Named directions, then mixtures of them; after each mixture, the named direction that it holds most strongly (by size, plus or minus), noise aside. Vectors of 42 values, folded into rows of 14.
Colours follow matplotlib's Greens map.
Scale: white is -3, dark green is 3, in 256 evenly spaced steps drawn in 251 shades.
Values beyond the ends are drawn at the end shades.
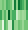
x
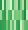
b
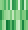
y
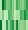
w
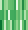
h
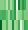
h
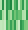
b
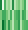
b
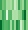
b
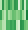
b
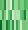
b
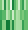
y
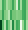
h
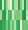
b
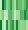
w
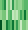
w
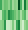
y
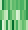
w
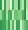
b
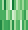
b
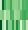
w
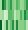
w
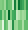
x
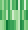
y
